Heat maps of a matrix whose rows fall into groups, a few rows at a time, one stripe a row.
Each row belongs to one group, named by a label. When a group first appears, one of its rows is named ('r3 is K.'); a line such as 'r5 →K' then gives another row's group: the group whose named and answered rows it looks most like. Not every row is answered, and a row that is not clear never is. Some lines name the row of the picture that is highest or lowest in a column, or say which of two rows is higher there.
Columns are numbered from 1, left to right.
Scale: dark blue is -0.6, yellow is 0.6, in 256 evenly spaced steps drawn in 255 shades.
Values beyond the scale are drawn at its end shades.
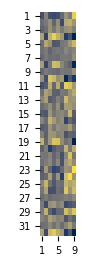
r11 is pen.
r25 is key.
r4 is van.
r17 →pen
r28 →van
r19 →van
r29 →key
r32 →van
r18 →van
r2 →pen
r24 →pen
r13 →key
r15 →pen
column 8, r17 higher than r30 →Yes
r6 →key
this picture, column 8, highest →24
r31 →pen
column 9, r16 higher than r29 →No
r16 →van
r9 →key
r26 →key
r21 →pen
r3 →pen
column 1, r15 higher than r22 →No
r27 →key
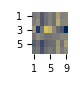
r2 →key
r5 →key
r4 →key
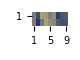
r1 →van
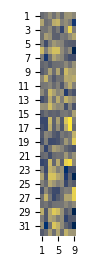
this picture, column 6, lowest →3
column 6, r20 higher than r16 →Yes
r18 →key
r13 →pen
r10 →key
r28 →key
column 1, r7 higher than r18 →Yes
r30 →van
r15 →key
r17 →pen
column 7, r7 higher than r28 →No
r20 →van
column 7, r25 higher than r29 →No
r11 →pen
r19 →key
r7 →van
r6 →van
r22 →pen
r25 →van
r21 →key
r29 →van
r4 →key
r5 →van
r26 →key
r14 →van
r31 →van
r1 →pen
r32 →pen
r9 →pen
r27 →key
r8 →key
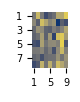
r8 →pen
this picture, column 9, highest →1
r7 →key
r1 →key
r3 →key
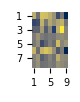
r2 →pen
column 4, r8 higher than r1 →No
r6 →van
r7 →key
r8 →key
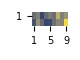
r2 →key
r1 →key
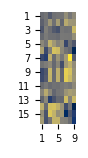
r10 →pen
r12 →key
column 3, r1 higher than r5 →No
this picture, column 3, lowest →13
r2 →pen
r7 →pen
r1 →key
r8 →pen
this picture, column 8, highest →7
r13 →key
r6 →van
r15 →van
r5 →van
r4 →key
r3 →key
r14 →van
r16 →van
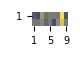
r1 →pen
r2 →pen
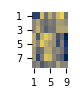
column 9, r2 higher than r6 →Yes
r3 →key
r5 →van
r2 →key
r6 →van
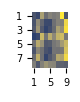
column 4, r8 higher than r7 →Yes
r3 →key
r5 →key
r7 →key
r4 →pen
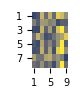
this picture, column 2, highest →4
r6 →pen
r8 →pen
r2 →van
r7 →van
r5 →pen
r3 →pen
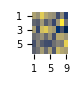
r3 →van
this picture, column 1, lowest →5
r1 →van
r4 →pen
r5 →key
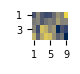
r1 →key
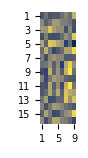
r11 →pen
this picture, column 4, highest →5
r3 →van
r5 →van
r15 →key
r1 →key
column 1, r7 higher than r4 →Yes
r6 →key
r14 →van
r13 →key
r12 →pen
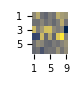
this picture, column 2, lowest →4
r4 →pen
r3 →van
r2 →pen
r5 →key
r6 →key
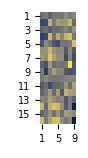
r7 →van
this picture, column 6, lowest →12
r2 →pen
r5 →key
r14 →van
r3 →key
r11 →key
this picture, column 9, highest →5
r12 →pen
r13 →van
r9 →van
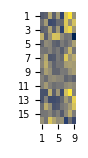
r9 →key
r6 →pen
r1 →pen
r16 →van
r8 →key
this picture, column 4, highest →4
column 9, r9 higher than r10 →Yes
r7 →key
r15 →pen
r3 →pen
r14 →key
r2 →key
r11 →key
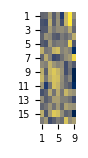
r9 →van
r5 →pen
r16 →key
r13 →van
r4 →key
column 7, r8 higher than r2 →No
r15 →van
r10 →van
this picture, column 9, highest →7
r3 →pen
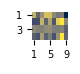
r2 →pen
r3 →van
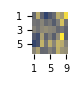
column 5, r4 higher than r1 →Yes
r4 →pen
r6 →key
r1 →key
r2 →pen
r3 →van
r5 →pen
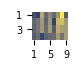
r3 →pen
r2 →pen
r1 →pen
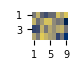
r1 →key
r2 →van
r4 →van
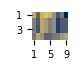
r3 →van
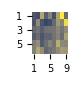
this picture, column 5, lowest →2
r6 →key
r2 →key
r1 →pen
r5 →key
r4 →key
